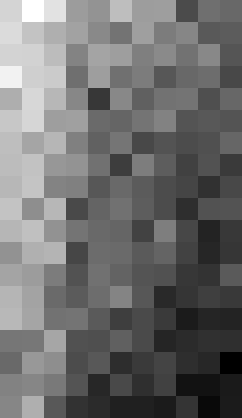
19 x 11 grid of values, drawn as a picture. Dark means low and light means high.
Seam: vertical, 30% of the way across, the left part higher. Slope: up to the top left. Ninth with the highest average: top left. Ninth with the lowest average: bottom right.
